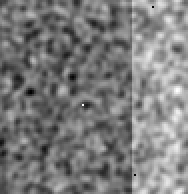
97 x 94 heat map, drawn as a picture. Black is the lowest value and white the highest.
Stripes: none. Grain: blotchy. Lone odd cells: 3, 1 higher and 2 lower than their neighbours. Seam: vertical, 70% of the way across, the right part higher.
